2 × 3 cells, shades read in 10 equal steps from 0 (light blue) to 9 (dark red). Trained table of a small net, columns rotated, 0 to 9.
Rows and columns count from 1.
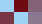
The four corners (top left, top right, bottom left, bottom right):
0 5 7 4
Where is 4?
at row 2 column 3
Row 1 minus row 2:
-7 9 1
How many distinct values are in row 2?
3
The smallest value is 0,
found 2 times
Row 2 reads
7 0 4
